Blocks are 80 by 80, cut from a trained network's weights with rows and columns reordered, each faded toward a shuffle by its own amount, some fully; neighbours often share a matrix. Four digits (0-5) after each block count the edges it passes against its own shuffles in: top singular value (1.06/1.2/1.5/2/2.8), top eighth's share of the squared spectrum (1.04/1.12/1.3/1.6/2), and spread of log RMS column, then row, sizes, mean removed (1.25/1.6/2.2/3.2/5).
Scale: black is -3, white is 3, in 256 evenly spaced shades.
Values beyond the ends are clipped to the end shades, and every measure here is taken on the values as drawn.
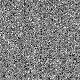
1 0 0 0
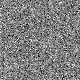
0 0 0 0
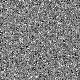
0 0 0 0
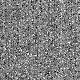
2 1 0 0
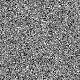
2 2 0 0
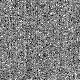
1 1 0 0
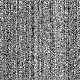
4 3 2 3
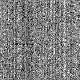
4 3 1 2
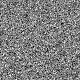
0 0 0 0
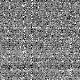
3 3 3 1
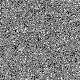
0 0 0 0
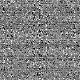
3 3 3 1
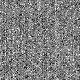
2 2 0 1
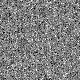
1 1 0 0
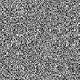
4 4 2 2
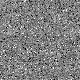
0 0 0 0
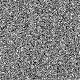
1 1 0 0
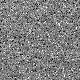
1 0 0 0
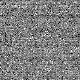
2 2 2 0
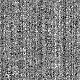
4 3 1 2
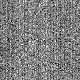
3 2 0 2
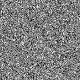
2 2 1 0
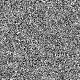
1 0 0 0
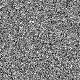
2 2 0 0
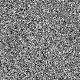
1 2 0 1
